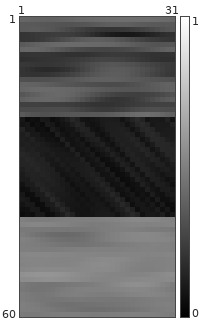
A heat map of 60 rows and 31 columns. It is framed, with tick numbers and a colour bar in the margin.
It is made of 3 by 1 panels. Panel 1,1: low, streaked across. Panel 2,1: very low, slanting down to the right, faint in contrast. Panel 3,1: middling, streaked across, faint in contrast.
